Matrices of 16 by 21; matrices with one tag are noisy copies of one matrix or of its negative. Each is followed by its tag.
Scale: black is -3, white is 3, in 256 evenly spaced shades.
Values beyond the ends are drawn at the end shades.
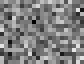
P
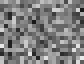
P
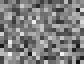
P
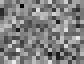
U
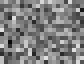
P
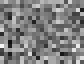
P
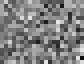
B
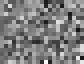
B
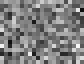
P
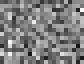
P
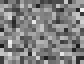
P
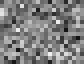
U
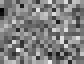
U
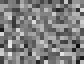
P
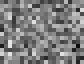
P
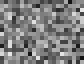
P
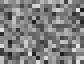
P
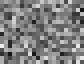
P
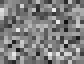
U
